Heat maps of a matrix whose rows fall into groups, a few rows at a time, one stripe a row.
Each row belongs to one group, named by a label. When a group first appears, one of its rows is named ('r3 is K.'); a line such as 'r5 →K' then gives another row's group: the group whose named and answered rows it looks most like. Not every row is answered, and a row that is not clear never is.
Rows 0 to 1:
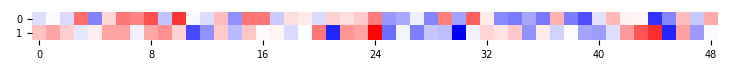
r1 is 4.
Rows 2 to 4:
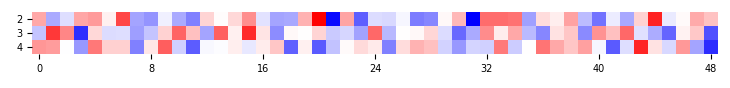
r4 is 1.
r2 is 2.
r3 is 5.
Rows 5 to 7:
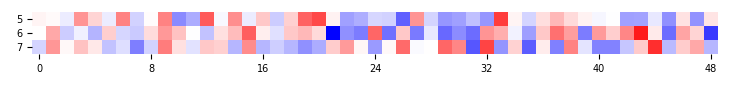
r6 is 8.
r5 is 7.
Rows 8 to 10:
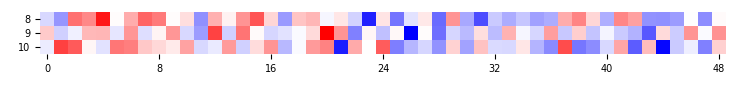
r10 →4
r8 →7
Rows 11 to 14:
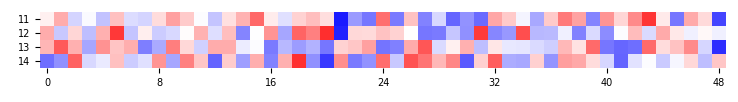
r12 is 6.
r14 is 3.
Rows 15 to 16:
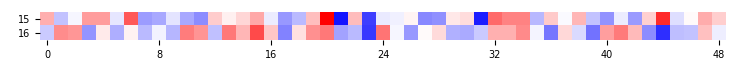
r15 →2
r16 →5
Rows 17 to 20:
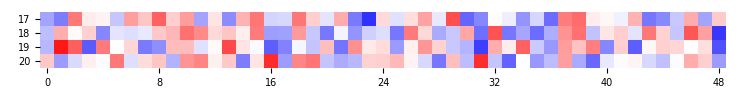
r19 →5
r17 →7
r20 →6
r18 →8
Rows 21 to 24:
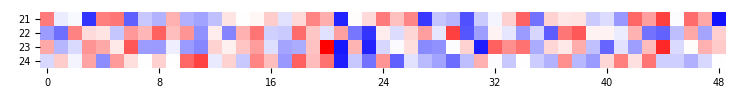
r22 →7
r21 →6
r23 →2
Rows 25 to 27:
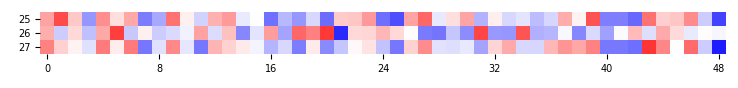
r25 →1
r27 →1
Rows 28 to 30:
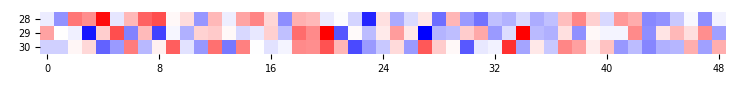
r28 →7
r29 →6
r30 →7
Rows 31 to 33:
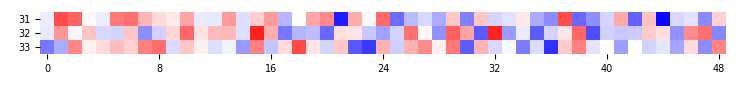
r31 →4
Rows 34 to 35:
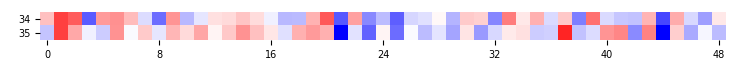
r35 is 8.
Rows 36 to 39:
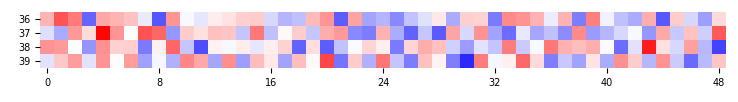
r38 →1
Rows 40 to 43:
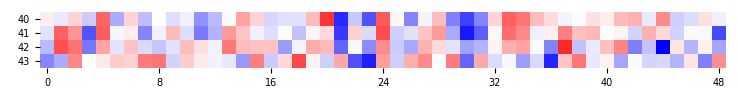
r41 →5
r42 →5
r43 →3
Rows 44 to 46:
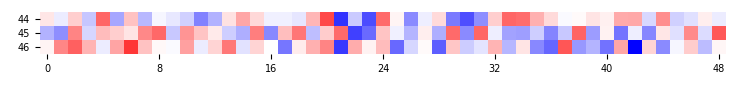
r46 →4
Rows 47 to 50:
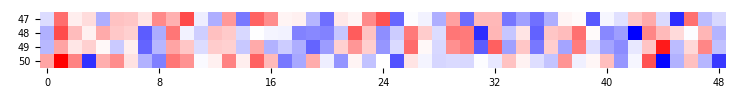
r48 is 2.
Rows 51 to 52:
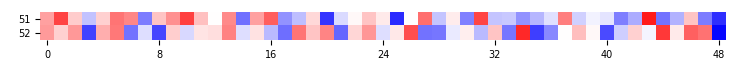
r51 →1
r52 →6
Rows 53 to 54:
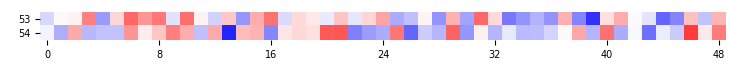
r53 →4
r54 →7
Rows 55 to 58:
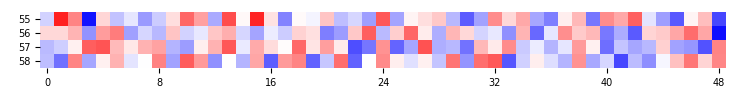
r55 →5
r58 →3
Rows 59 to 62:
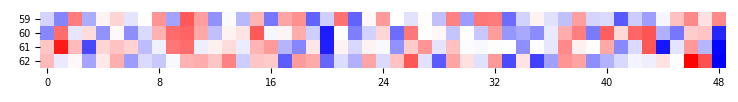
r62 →6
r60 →8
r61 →1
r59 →3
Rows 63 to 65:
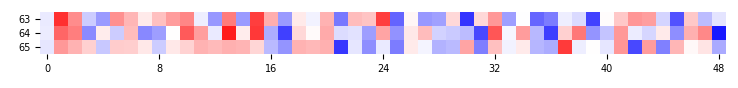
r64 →5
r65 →8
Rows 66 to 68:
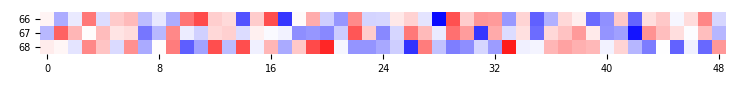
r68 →7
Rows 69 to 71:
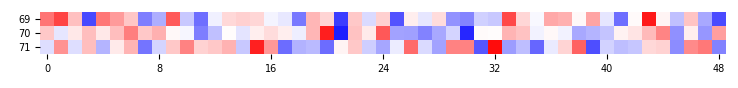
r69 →1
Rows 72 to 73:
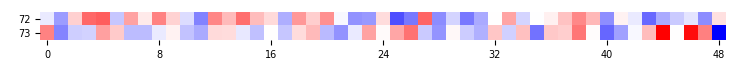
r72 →7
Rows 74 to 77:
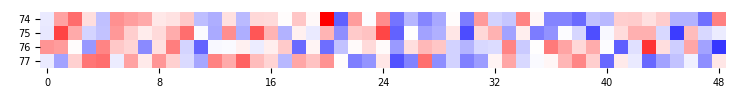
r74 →4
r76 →1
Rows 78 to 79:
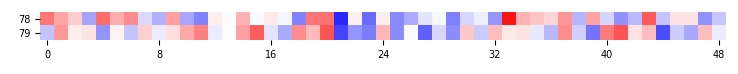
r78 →1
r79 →8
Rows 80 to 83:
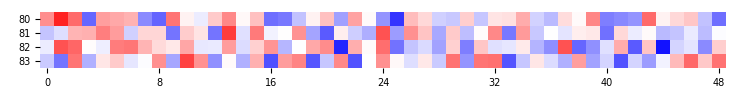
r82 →4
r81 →3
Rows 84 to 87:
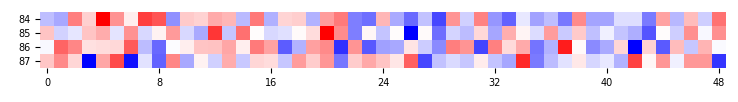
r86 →2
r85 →7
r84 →3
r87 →6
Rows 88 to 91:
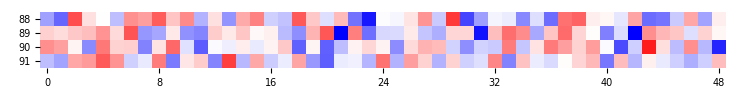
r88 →7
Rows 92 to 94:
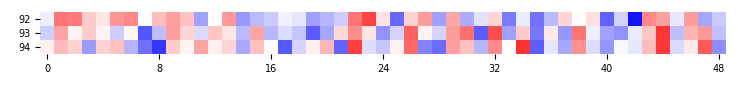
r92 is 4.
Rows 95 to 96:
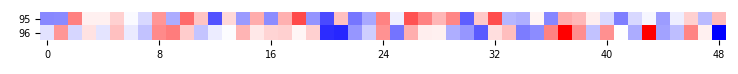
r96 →8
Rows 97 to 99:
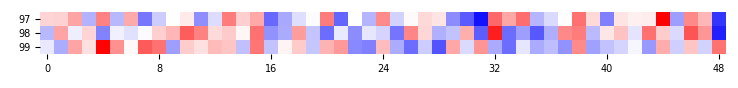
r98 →8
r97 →5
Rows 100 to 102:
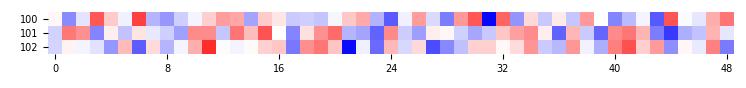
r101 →5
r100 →2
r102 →8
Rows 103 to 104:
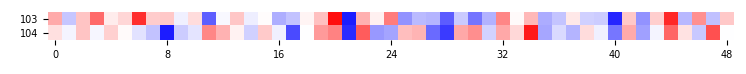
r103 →4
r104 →2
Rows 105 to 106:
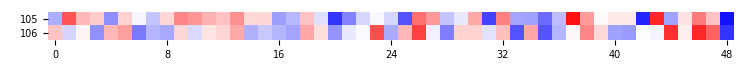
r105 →8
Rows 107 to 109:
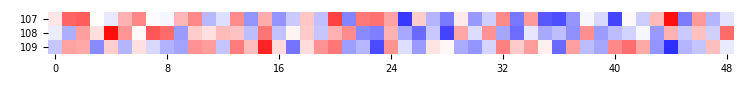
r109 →5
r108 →3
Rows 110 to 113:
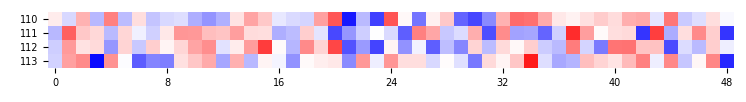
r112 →8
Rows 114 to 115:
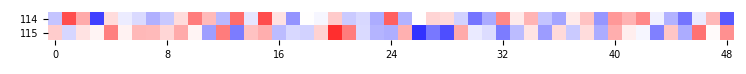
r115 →7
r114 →5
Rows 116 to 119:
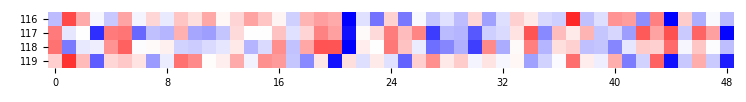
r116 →8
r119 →1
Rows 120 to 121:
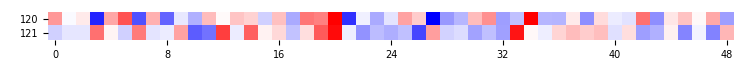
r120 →6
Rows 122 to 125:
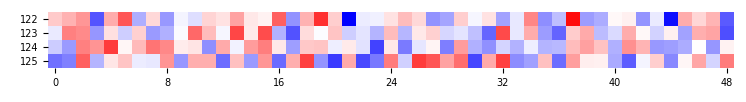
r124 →7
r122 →6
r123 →5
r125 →3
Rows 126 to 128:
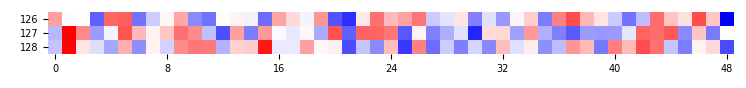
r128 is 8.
